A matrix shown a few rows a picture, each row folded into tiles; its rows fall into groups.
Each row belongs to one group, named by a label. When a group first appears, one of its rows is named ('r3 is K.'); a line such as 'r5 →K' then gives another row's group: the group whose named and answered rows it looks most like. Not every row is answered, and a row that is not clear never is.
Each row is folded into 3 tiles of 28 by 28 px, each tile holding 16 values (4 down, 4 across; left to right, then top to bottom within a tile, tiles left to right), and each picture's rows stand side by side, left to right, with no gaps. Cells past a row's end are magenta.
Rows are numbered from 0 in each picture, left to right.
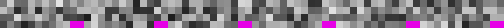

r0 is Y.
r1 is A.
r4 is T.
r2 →Y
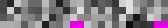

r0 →T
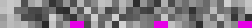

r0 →A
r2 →Y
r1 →A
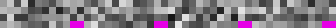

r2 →Y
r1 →T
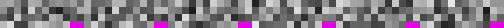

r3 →T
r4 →A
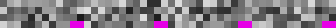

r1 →A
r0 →Y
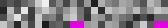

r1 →T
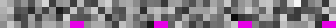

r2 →Y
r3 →A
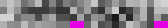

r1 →Y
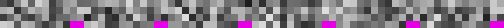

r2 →T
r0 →T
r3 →T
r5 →Y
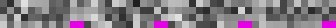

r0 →T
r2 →A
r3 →A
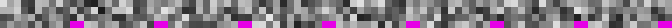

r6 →A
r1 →T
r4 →T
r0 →A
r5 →Y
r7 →Y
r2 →Y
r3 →T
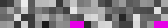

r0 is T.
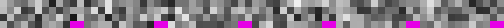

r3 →Y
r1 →T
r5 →A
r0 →A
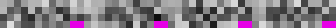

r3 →A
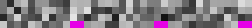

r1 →Y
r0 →T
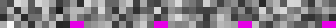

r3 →T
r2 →A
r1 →A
